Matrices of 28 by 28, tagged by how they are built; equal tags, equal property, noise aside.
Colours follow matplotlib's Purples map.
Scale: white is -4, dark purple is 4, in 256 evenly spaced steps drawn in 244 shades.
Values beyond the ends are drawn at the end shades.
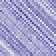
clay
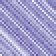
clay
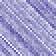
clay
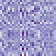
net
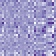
net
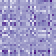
net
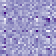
net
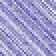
clay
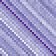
clay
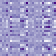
net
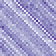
clay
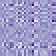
net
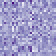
net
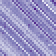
clay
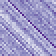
clay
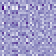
net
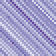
clay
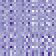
net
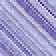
clay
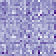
net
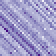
clay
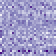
net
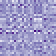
net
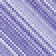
clay
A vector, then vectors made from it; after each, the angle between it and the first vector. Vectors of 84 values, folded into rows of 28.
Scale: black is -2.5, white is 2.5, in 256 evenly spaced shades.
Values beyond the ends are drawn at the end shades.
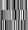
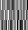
orthogonal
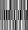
partly opposed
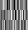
nearly parallel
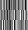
partly aligned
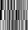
orthogonal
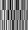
partly opposed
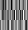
partly opposed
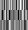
orthogonal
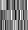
nearly parallel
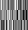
orthogonal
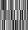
nearly opposite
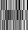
partly opposed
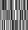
nearly opposite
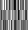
partly aligned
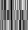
partly opposed
